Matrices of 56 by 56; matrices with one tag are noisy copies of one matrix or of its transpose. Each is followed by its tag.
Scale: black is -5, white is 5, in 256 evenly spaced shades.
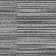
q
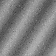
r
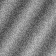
r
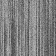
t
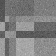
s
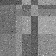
s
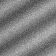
r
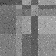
s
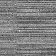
q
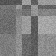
s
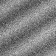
r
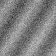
r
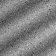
r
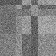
s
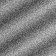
r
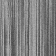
t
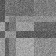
s
